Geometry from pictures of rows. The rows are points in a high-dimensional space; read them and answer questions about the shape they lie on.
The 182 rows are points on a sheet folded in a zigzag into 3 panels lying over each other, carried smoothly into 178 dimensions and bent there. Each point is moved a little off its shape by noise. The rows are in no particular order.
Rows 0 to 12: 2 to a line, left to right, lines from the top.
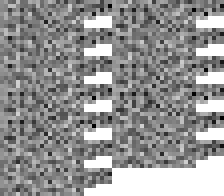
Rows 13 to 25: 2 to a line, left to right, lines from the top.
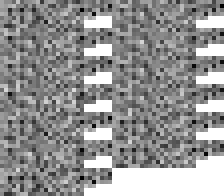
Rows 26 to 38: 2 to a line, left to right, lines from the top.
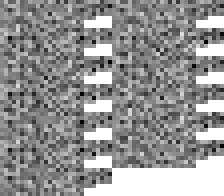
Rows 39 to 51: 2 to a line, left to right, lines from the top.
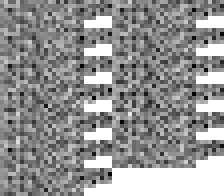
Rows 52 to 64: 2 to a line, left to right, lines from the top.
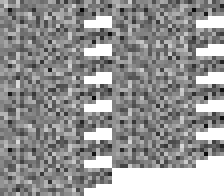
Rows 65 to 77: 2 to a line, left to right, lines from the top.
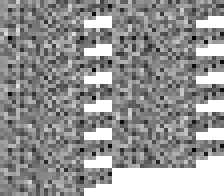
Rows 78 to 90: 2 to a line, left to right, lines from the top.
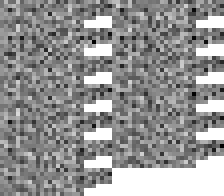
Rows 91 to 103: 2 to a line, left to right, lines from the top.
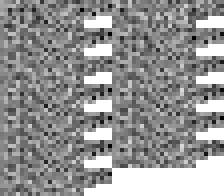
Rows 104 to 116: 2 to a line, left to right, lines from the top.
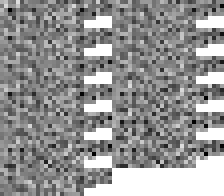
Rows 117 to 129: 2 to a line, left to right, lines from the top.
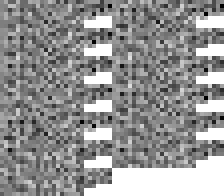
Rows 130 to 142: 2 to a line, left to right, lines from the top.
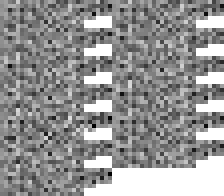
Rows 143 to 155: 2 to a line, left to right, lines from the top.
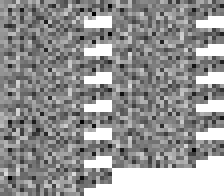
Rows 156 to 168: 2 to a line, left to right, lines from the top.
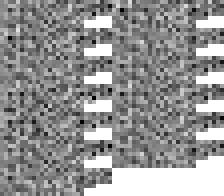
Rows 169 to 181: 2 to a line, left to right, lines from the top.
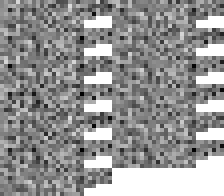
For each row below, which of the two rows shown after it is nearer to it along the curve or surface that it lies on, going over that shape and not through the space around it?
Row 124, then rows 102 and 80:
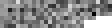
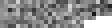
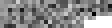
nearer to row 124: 102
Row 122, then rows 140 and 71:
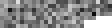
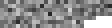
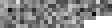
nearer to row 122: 71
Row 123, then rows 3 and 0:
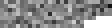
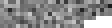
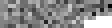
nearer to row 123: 3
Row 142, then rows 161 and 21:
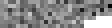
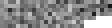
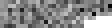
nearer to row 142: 21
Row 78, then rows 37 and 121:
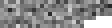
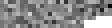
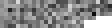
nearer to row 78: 121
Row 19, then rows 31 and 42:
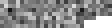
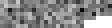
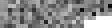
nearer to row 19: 31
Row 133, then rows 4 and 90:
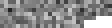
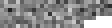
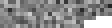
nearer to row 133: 4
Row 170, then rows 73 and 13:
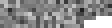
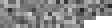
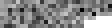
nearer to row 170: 73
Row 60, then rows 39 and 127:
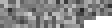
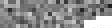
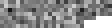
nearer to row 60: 39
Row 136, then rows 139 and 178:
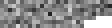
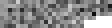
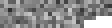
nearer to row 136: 178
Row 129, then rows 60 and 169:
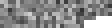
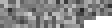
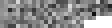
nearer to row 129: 60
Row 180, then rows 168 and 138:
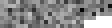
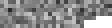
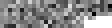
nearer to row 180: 138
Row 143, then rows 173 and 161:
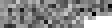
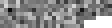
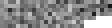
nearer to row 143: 161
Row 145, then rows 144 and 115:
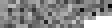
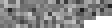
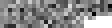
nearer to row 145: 115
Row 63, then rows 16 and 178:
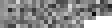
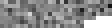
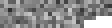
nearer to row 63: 178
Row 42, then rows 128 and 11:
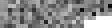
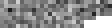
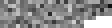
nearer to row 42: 11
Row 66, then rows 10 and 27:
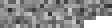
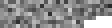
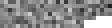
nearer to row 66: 10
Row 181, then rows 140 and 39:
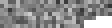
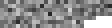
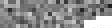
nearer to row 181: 39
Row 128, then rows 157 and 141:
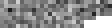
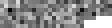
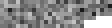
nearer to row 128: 157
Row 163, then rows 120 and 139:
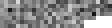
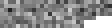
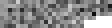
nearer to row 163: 120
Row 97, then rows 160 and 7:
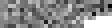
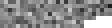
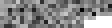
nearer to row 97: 7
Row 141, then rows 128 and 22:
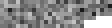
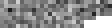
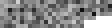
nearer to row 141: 22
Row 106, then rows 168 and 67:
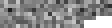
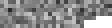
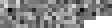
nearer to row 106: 168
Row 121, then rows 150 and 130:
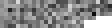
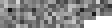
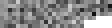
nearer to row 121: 150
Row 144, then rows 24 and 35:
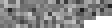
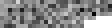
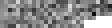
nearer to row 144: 24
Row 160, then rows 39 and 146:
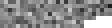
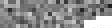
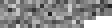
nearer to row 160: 39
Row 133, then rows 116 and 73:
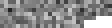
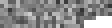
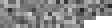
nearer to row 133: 116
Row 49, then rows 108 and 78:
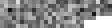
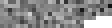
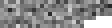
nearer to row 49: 78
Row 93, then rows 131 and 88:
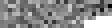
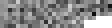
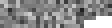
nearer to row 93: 131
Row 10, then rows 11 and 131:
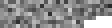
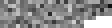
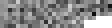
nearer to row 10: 11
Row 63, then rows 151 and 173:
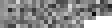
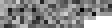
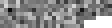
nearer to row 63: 173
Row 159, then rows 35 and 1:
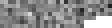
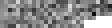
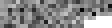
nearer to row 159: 1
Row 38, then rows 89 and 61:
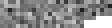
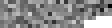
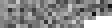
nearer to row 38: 61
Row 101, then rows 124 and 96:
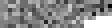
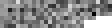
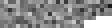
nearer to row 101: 96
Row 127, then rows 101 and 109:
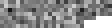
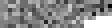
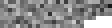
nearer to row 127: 109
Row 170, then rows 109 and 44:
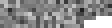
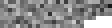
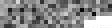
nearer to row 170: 109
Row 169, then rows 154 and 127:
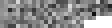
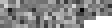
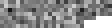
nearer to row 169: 127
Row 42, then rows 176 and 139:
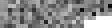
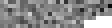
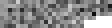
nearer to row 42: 176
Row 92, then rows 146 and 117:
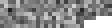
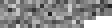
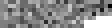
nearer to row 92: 146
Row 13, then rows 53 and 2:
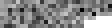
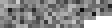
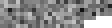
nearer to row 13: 53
